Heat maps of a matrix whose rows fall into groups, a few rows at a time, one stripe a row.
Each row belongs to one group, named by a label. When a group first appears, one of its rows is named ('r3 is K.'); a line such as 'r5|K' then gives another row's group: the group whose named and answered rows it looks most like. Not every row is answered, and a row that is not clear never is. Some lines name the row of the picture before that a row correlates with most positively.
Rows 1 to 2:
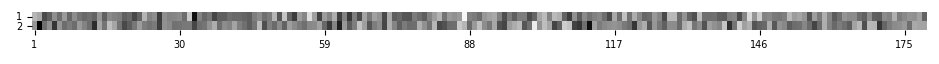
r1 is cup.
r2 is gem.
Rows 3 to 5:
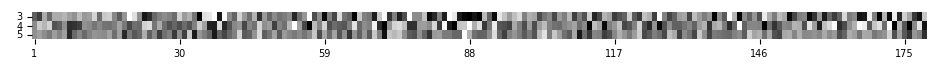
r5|cup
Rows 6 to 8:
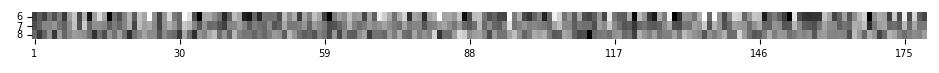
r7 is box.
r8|gem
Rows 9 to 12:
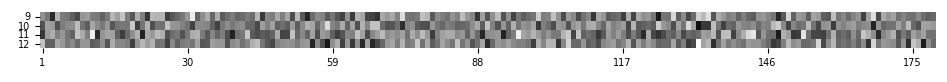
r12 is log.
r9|log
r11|box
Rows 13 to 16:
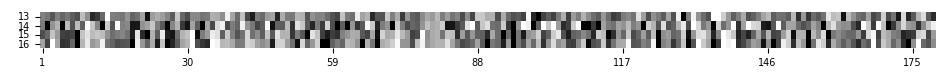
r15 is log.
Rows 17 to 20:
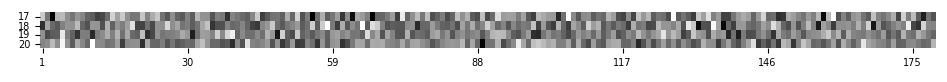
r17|log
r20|box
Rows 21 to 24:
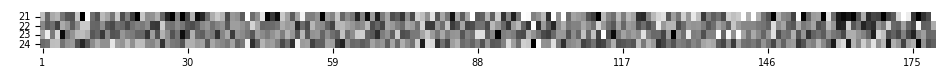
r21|gem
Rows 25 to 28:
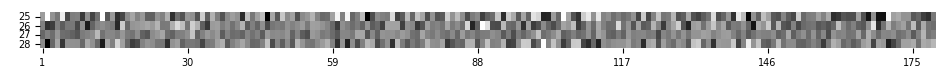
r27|log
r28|gem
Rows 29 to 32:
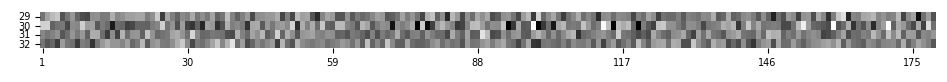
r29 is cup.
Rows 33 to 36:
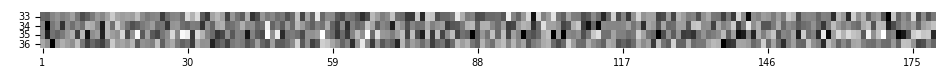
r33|cup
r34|gem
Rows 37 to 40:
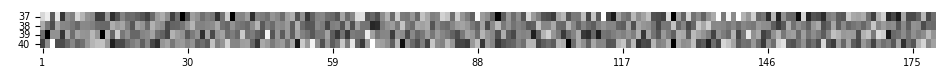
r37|box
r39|gem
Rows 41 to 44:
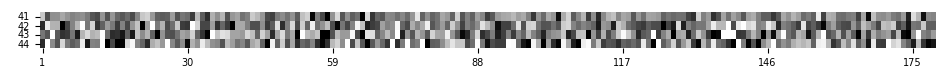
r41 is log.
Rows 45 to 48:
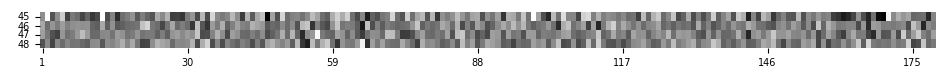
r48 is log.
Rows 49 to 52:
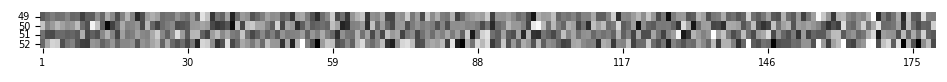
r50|box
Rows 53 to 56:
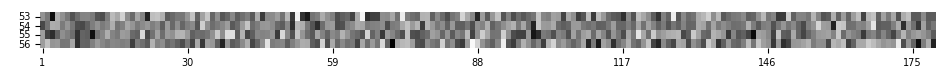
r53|log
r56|cup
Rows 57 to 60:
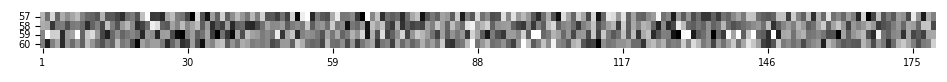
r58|cup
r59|box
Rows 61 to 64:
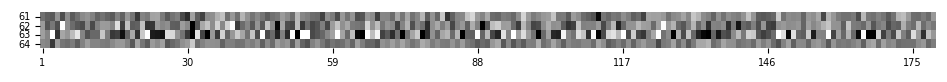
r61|gem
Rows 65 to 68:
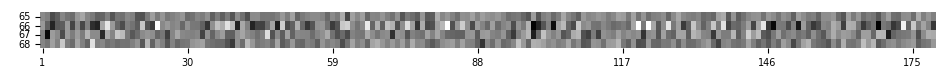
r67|gem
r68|box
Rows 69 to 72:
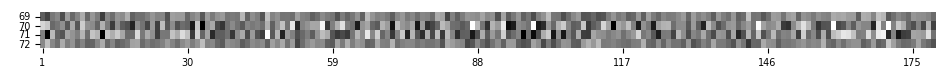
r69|gem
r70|cup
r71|gem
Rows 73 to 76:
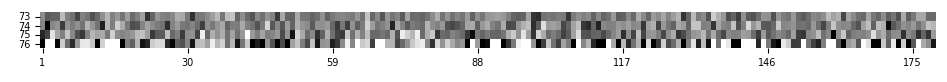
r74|gem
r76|box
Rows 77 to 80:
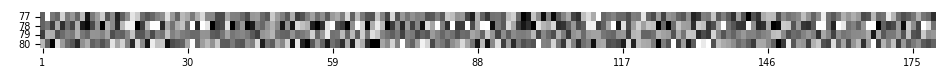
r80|log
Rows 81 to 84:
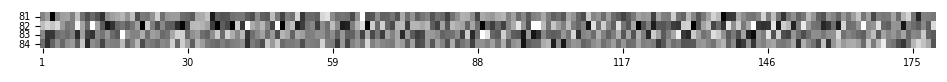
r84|gem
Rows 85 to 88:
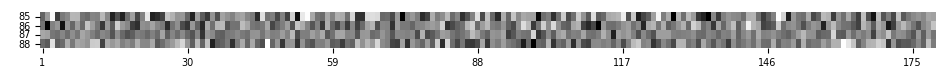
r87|cup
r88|gem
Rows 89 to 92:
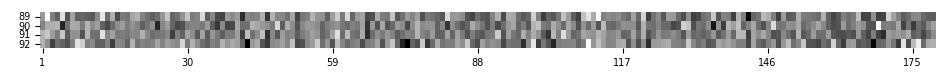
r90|box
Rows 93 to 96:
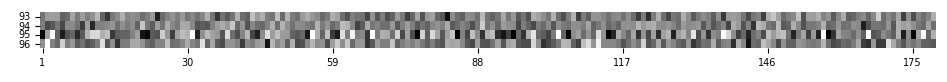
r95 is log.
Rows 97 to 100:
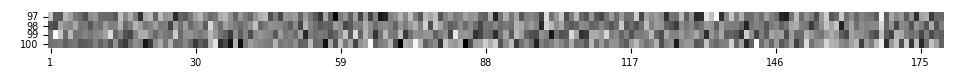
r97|log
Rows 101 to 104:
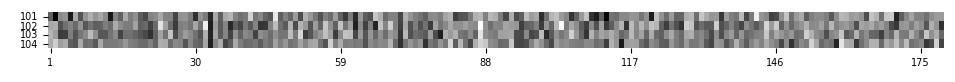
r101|gem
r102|cup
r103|cup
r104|cup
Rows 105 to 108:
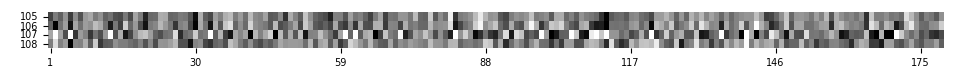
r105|gem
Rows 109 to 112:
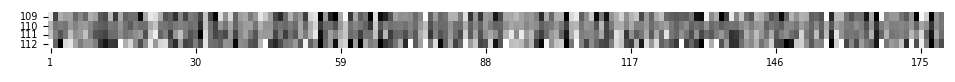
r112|log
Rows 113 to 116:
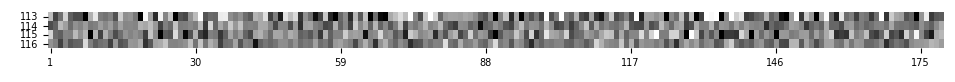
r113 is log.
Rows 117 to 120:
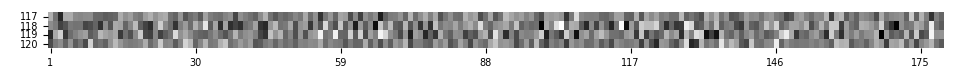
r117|log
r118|cup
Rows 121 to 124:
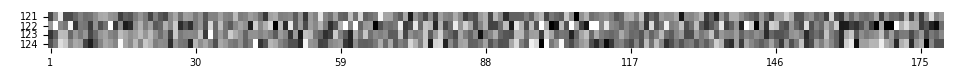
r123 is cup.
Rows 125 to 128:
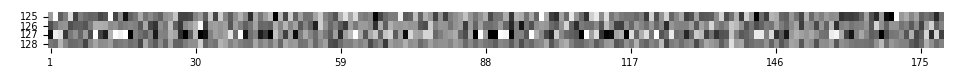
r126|log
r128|log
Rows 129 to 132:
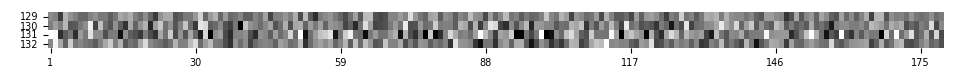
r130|box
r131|cup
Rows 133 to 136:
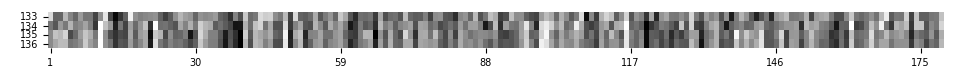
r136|box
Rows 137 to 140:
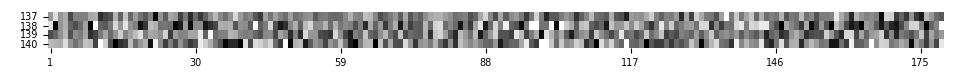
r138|gem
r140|box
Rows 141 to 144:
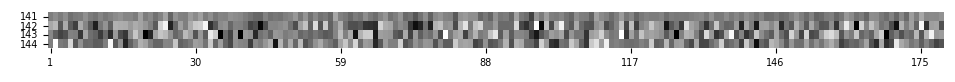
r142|cup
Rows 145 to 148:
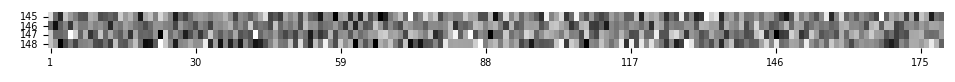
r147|box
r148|cup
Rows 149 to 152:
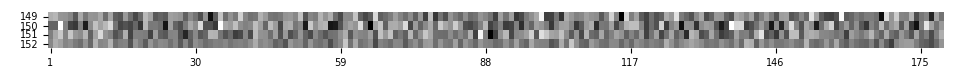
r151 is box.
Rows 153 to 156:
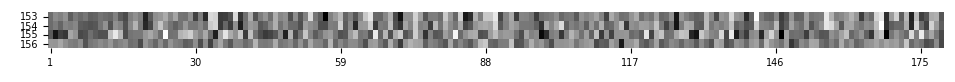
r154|cup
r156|cup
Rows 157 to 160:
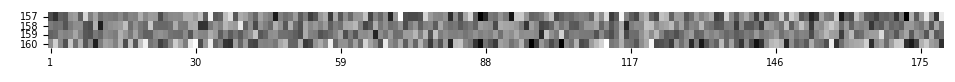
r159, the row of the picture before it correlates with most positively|154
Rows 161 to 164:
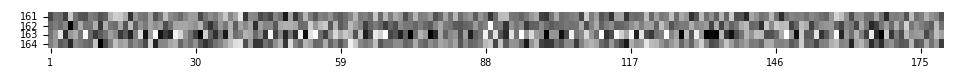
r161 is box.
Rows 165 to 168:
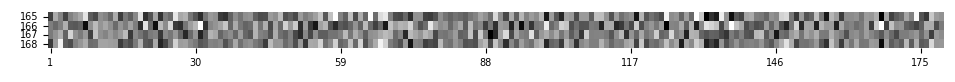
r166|log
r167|box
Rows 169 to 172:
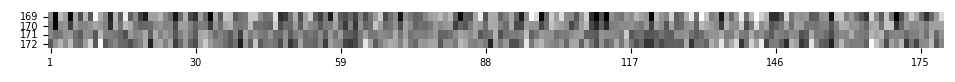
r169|gem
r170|gem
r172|box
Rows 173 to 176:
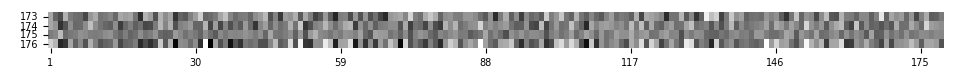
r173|log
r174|cup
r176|cup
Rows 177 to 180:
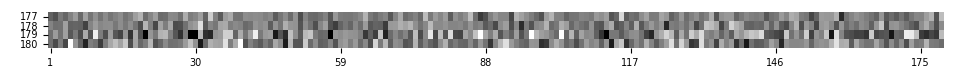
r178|log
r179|gem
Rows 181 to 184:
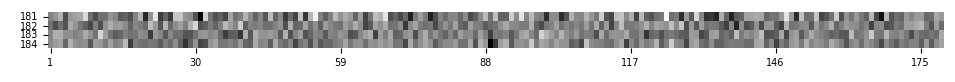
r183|box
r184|box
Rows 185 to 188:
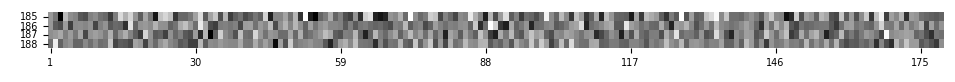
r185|log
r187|cup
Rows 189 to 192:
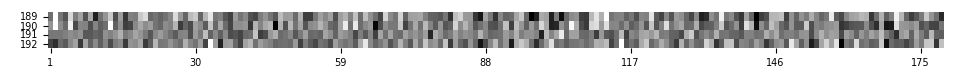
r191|cup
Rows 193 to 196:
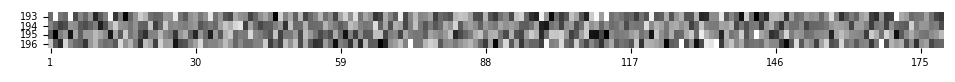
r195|gem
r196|log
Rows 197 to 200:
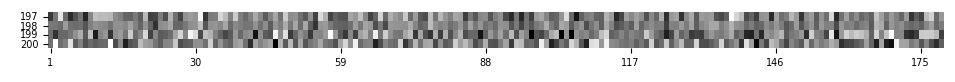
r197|log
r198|log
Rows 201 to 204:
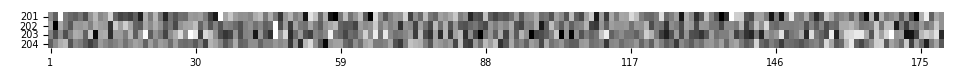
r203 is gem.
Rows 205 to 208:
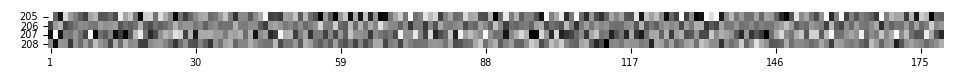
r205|log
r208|gem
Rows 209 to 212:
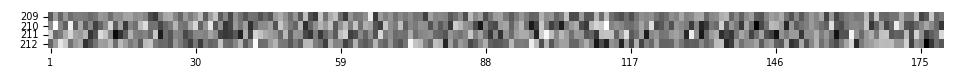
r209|log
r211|box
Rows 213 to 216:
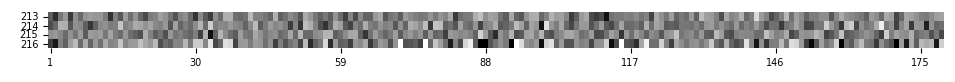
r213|gem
